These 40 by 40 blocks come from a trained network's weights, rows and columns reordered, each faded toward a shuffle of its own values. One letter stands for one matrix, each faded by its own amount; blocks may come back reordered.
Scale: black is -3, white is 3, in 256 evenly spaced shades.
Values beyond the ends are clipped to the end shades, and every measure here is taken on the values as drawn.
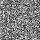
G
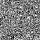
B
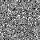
G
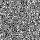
G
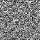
B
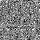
G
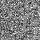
G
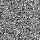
B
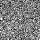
B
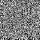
B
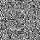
B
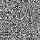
B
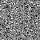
G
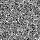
G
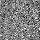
G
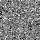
G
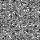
G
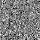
G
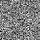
B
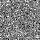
G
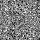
G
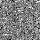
G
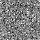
G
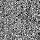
G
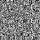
B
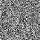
B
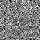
B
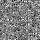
G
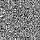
B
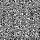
G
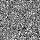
G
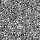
G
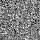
G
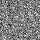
G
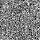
G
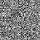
B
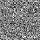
B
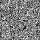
G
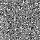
G
